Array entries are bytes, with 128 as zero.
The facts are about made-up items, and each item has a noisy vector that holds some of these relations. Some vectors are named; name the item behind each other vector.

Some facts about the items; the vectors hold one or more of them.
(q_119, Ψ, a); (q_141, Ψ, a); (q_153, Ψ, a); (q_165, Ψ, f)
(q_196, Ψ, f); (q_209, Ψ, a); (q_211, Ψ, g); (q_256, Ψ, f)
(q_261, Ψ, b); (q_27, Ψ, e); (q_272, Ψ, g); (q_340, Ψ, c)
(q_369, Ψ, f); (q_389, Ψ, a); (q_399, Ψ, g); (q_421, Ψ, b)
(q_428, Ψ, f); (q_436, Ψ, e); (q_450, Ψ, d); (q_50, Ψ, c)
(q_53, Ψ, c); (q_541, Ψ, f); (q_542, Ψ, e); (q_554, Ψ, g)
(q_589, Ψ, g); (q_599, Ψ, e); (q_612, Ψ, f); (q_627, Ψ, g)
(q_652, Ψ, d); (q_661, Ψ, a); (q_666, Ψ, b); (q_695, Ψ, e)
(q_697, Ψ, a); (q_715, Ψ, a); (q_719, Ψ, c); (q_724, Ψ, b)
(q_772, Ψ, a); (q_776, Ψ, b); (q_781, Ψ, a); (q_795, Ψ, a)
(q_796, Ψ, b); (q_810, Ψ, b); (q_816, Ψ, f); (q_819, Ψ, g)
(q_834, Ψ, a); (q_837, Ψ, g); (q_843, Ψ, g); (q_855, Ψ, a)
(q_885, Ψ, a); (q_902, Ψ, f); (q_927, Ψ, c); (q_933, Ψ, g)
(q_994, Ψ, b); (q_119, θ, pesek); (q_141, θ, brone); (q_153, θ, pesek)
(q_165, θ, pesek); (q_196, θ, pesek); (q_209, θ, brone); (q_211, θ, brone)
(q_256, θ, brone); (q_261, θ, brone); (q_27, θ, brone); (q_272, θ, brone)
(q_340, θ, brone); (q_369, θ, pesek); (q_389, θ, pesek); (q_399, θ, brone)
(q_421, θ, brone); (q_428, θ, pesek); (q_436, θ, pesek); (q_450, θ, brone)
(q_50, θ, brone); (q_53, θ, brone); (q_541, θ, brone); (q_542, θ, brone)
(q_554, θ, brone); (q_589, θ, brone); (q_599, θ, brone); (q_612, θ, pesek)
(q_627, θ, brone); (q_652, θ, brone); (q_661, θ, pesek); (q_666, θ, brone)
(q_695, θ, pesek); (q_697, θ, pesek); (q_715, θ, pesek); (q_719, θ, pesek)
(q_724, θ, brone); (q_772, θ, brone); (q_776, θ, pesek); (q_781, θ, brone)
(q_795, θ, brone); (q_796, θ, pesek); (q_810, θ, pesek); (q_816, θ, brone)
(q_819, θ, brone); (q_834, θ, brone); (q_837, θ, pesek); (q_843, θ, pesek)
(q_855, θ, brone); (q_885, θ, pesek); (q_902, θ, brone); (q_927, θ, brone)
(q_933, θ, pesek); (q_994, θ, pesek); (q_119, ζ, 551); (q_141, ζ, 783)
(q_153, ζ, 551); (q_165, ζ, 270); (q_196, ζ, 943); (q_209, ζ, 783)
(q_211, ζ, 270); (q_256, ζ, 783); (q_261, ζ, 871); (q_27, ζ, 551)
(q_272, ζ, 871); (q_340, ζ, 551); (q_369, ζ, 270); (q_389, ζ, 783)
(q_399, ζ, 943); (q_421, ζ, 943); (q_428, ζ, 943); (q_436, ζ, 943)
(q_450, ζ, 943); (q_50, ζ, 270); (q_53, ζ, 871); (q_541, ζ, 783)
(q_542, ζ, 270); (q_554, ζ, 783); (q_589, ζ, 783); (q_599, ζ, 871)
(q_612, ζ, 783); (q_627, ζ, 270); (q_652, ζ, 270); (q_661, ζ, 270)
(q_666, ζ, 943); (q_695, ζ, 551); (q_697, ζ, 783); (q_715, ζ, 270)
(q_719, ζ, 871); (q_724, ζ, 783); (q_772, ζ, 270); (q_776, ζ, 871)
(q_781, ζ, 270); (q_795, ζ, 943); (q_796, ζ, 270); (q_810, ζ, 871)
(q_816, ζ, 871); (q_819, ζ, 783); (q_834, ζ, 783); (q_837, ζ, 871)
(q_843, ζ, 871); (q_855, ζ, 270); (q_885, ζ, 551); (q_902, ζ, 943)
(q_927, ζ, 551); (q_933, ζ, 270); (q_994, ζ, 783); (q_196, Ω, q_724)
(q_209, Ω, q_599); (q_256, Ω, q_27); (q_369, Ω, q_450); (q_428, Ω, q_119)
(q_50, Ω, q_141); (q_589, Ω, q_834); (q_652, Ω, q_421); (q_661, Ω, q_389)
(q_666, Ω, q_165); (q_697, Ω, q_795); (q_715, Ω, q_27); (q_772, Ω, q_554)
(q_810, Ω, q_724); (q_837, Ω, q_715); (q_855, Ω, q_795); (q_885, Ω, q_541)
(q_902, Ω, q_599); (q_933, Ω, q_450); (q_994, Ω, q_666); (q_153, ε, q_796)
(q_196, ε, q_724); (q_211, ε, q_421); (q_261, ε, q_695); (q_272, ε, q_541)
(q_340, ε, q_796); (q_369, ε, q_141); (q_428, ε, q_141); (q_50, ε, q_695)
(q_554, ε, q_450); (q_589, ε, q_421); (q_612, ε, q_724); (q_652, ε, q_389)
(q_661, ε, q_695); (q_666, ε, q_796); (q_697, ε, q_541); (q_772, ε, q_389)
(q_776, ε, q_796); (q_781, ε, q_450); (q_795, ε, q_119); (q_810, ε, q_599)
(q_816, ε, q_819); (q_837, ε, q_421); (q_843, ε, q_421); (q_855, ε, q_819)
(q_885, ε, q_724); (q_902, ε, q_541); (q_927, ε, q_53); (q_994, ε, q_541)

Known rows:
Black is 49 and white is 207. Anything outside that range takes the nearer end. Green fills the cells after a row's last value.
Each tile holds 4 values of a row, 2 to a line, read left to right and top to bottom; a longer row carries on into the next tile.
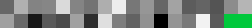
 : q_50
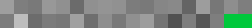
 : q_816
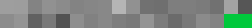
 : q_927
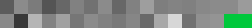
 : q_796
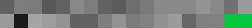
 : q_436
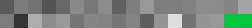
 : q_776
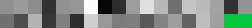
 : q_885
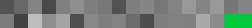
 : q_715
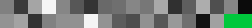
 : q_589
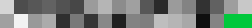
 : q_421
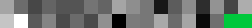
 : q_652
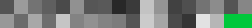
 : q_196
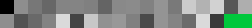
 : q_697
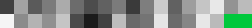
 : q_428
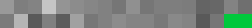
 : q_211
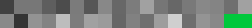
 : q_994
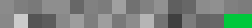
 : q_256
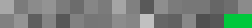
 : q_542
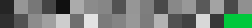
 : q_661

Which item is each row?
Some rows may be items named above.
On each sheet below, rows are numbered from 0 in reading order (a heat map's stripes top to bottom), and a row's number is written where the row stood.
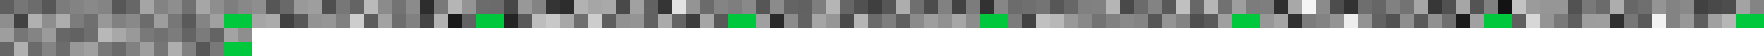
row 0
q_612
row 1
q_902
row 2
q_389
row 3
q_933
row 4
q_165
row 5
q_589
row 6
q_724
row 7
q_666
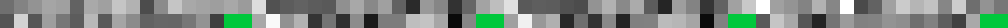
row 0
q_795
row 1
q_421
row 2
q_421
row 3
q_541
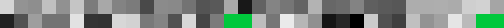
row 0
q_554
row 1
q_119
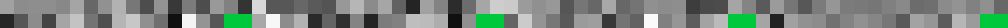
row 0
q_772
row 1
q_421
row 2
q_724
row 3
q_719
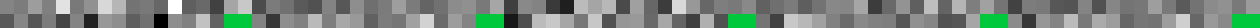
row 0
q_141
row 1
q_994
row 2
q_389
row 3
q_165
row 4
q_994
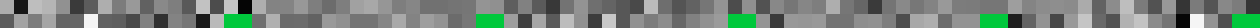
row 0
q_834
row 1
q_261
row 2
q_369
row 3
q_843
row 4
q_772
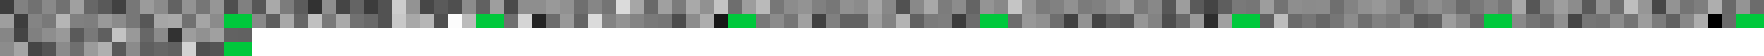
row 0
q_837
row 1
q_810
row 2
q_855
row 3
q_27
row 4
q_450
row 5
q_781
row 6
q_599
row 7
q_209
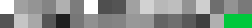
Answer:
q_541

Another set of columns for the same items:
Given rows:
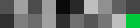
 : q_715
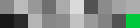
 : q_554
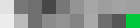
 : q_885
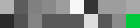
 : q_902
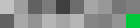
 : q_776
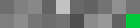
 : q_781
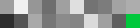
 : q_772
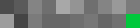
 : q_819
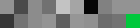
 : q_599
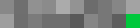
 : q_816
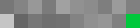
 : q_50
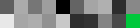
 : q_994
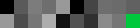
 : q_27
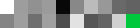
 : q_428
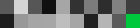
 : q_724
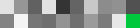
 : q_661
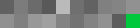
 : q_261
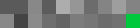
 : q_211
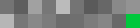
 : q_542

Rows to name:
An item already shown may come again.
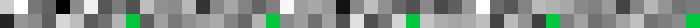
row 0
q_196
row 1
q_612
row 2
q_428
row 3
q_421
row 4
q_719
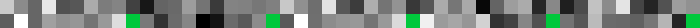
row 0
q_389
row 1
q_256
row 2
q_389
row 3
q_994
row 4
q_450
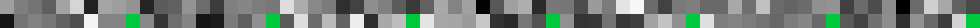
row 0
q_209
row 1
q_256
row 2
q_119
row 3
q_994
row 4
q_855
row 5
q_542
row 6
q_837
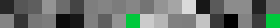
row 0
q_256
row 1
q_165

